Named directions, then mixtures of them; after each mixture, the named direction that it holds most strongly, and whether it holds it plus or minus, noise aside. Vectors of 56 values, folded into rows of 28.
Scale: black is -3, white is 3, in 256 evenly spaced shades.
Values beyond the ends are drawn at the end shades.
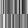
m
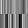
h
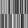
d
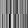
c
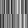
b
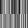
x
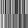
b, minus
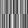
c, plus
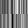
d, minus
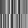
c, minus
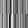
c, plus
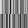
c, plus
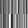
c, minus
